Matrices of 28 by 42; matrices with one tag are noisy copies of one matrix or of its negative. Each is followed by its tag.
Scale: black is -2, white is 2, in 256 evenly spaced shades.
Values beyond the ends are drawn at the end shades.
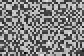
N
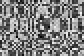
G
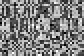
G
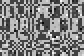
G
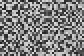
N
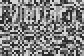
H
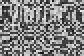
H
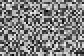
N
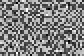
N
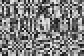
G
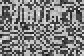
H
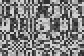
G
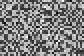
N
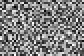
N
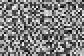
N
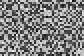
N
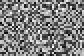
N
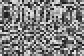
H
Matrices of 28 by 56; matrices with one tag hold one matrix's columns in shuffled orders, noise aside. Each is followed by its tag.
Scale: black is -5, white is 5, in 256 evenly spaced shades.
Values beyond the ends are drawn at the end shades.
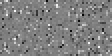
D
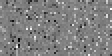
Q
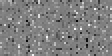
Q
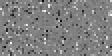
D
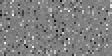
D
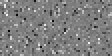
D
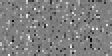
Q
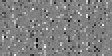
Q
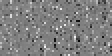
Q
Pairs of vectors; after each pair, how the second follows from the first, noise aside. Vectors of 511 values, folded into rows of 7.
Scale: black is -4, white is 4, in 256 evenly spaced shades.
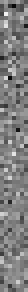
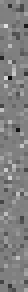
partly zeroed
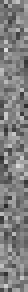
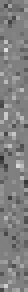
partly zeroed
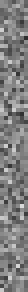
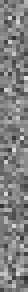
wrapped around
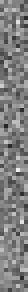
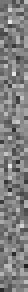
wrapped around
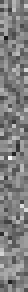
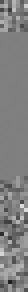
partly zeroed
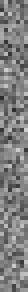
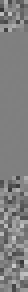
partly zeroed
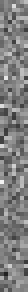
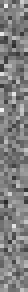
wrapped around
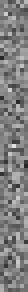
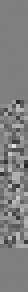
partly zeroed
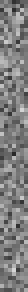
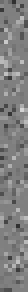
partly zeroed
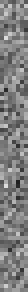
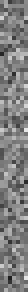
wrapped around
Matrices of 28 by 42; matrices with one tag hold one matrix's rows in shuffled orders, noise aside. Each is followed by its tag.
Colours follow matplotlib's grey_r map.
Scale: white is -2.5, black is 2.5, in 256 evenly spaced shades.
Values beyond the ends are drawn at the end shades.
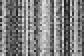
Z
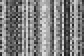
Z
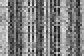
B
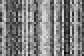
Z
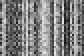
Z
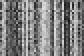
Z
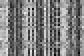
B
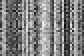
Z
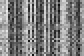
B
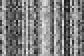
Z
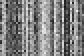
Z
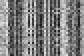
B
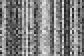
Z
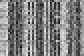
B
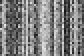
Z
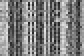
B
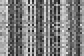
B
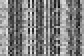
B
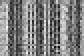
B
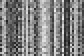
Z
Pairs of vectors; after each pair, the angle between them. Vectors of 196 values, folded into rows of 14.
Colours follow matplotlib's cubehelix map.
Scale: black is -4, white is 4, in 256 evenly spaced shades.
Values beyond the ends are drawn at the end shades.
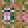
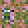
nearly opposite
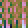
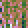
nearly opposite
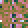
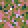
partly aligned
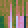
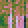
nearly parallel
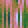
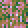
partly aligned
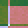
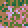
partly aligned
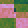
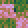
nearly parallel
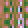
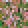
partly opposed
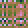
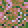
orthogonal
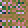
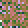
nearly opposite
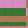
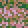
partly opposed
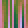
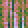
nearly opposite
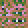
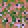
partly aligned
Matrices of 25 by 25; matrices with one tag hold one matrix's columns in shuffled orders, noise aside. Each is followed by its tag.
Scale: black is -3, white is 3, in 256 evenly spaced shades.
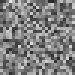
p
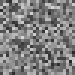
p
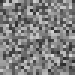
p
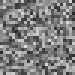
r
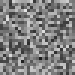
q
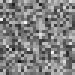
q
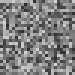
q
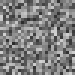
r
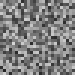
r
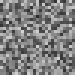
p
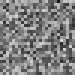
q
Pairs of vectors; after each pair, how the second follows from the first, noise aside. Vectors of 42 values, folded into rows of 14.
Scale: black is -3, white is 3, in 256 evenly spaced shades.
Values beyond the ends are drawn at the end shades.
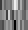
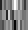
copied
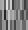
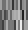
reversed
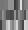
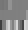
partly zeroed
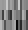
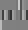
partly zeroed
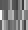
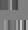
partly zeroed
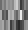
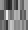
reversed
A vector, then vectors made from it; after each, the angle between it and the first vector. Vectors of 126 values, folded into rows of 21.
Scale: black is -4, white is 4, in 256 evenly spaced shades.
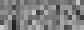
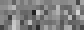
nearly opposite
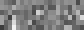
nearly opposite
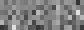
nearly opposite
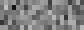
partly aligned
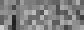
nearly parallel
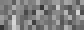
nearly opposite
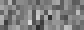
partly opposed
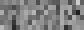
nearly parallel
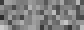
partly aligned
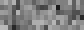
partly aligned
